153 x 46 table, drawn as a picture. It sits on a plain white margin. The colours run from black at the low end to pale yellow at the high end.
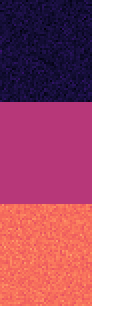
It is made of 3 by 1 panels. Panel 1,1: very low, fine-grained, faint in contrast. Panel 2,1: middling, flat. Panel 3,1: high, fine-grained, faint in contrast.
